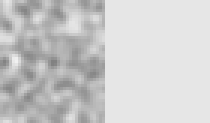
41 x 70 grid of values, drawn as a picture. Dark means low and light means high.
It is made of 1 by 2 panels. Panel 1,1: high, blotchy. Panel 1,2: very high, flat.
